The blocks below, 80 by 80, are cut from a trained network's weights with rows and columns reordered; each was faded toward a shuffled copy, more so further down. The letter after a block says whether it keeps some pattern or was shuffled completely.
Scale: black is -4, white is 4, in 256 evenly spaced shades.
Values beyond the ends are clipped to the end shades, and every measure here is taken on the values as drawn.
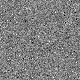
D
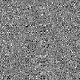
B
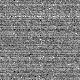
B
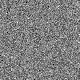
D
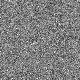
D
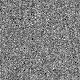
B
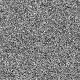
D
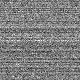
B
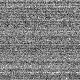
B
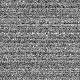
B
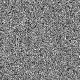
B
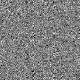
B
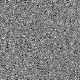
B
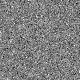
D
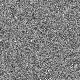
D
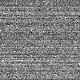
B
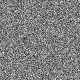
D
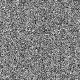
B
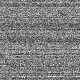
B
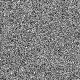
D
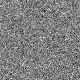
D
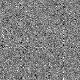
B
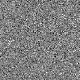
B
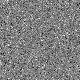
D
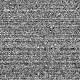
B
